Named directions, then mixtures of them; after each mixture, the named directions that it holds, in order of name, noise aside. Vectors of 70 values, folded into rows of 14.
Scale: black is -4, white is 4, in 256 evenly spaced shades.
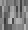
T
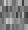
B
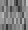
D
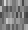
B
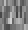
B, T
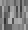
T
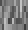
T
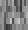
D, T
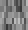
D, T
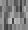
D, T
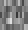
B, T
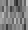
D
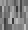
T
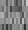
D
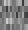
B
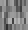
D, T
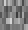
B, T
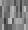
T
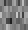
B, T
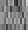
D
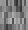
D, T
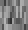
B, T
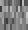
B, T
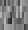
B, T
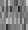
B, D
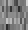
B, D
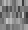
B
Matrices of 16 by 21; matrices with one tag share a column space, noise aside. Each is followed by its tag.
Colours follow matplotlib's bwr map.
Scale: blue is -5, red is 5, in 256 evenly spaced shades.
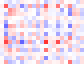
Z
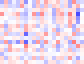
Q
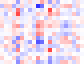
Z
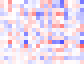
Q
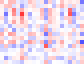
Q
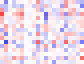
Q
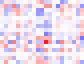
Z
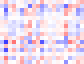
Z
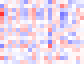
Q
